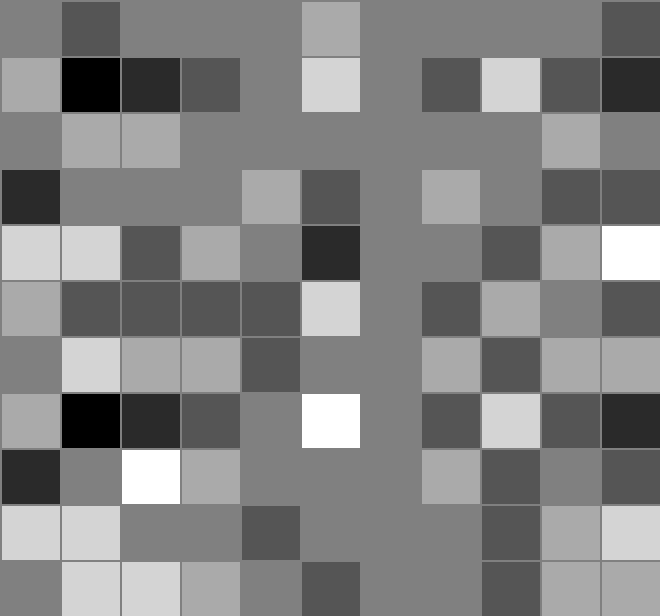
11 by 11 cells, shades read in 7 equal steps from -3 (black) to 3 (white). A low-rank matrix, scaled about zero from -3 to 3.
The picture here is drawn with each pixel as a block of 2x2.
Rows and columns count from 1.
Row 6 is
1 -1 -1 -1 -1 2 0 -1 1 0 -1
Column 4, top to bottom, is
0 -1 0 0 1 -1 1 -1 1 0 1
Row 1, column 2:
-1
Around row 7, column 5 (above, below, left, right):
-1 0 1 0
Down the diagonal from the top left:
0 -3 1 0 0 2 0 -1 -1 1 1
